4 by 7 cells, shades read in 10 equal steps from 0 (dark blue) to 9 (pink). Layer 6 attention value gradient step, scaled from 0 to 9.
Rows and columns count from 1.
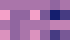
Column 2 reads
6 5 5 5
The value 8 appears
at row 4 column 1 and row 4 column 4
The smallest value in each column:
6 5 5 6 4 0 2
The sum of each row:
41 34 43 38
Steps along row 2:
down same up down down up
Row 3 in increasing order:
5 6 6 6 6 7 7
